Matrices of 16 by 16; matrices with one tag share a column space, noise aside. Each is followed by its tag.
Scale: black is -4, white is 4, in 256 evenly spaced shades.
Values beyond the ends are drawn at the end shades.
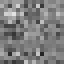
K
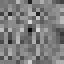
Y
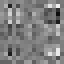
K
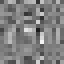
Y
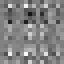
K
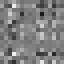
K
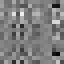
K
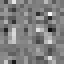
Y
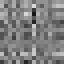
K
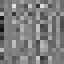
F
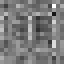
F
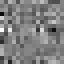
Y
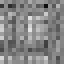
F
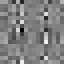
Y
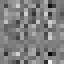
K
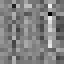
F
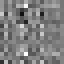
K
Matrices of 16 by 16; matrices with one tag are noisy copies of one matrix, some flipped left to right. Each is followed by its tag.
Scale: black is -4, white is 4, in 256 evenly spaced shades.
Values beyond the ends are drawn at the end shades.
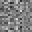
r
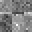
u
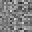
r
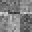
u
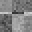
u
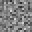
r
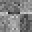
u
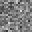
r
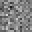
r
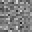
r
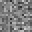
r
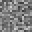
r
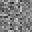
r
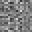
r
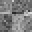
u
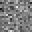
r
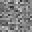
r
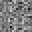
r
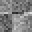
u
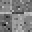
u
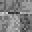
u
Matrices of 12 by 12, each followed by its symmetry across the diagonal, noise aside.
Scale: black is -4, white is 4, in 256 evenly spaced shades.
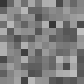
symmetric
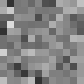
neither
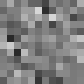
antisymmetric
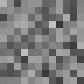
symmetric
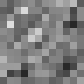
symmetric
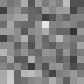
neither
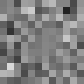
antisymmetric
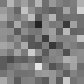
neither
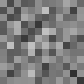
symmetric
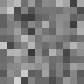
neither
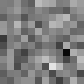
antisymmetric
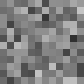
antisymmetric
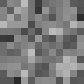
symmetric
